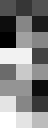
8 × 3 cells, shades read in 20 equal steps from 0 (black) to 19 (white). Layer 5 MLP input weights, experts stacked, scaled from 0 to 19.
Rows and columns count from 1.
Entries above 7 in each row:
0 1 2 2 3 2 2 3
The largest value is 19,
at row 8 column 1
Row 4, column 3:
5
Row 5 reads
8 15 11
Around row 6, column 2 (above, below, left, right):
15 10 11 1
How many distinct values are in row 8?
3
